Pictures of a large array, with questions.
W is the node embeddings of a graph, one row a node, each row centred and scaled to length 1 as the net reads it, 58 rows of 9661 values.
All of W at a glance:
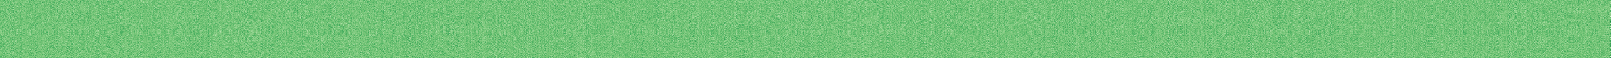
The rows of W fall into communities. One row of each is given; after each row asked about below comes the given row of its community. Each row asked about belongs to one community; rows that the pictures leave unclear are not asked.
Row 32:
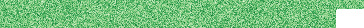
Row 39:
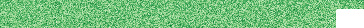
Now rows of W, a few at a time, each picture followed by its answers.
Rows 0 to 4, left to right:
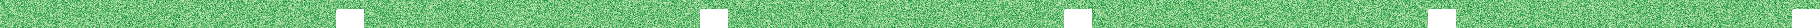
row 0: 32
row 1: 39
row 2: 39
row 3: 39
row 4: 39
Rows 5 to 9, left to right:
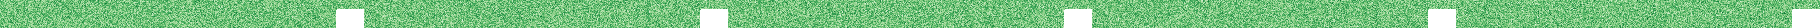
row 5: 32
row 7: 39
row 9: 39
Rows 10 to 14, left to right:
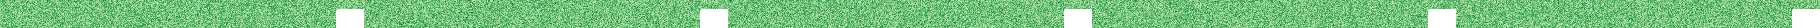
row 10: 32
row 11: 32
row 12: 32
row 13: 39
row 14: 32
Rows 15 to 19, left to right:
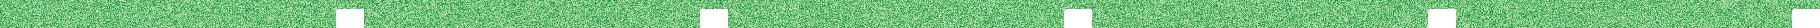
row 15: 39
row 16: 39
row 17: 39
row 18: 39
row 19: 32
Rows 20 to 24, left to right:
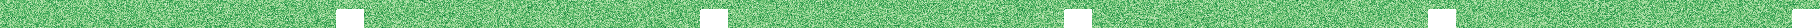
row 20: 32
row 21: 32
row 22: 39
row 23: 39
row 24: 32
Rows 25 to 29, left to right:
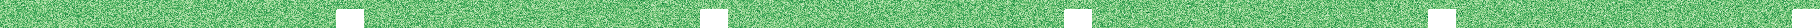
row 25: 32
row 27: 32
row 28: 39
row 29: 32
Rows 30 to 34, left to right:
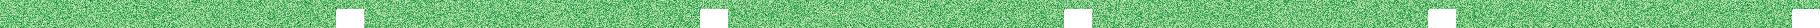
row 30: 32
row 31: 32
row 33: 32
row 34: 32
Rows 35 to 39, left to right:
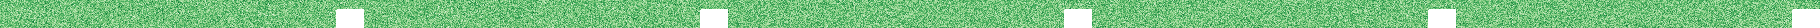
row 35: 39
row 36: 32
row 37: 39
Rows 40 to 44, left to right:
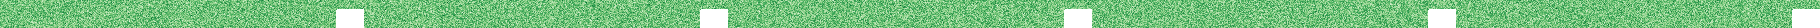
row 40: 32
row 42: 39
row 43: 32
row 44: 32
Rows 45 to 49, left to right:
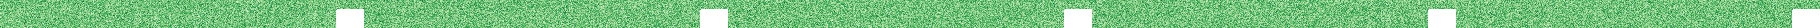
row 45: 39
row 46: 32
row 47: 39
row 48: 32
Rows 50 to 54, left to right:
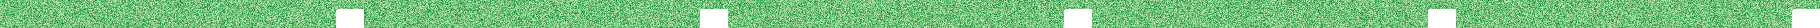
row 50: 32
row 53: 32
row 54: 39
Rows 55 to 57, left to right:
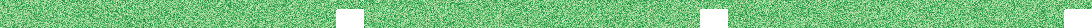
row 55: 32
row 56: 39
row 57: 32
